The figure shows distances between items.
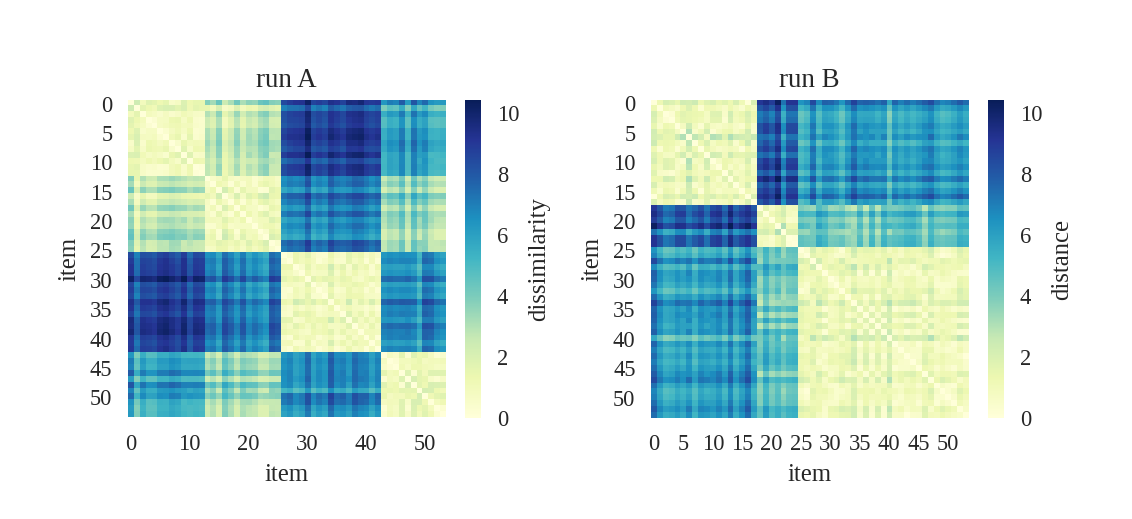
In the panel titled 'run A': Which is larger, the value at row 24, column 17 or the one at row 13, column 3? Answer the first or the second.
the second
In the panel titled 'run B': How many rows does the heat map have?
54
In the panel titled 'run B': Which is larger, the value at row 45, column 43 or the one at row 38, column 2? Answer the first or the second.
the second
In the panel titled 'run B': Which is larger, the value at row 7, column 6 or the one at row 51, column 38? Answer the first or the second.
the first
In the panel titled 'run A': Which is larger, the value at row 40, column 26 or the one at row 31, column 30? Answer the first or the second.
the second
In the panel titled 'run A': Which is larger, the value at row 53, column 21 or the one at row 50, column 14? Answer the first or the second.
the second
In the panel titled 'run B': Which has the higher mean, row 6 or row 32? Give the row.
6
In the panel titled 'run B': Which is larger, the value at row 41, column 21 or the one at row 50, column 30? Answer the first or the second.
the first
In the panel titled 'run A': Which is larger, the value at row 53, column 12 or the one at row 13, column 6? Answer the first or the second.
the first
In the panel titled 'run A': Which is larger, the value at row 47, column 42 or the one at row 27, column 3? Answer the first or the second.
the second
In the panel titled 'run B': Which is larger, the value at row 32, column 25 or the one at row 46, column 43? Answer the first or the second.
the second
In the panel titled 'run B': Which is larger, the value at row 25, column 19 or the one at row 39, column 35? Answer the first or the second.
the first
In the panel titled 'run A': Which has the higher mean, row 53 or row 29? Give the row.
29
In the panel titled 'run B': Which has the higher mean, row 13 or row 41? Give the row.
13
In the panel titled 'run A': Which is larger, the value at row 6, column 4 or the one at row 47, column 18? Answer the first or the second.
the second
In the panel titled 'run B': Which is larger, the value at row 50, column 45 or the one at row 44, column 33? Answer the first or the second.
the second
